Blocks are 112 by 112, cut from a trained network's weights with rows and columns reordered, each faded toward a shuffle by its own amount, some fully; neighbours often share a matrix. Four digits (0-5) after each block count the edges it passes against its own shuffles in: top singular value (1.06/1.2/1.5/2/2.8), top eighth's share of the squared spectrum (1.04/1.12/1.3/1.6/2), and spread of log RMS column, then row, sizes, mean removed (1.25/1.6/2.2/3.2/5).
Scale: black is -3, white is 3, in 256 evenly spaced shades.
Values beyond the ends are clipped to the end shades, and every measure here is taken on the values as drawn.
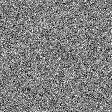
1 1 0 0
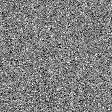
0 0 0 0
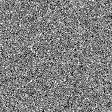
0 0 0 0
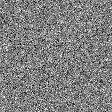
0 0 0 0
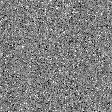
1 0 0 0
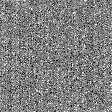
2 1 0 0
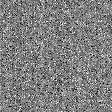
2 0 0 0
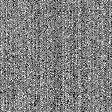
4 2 1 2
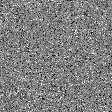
0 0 0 0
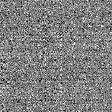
2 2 2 0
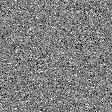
0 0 0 0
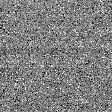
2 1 1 0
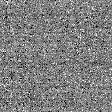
2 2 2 0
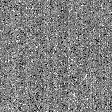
2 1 0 1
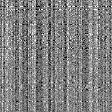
5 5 3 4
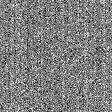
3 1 0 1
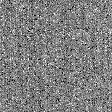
2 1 0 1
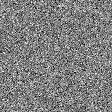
1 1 0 0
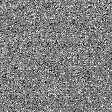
1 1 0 0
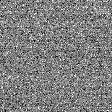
2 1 1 0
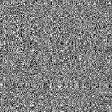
3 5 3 3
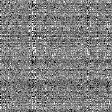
4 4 4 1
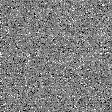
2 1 1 0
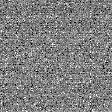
3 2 2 0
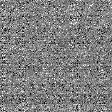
3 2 3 0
